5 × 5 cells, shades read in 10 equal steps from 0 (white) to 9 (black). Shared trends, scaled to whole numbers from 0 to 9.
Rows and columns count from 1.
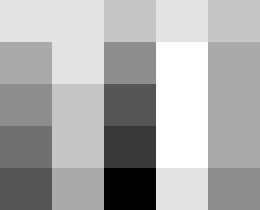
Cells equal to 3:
5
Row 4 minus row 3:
1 0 1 0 0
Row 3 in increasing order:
0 2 3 4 6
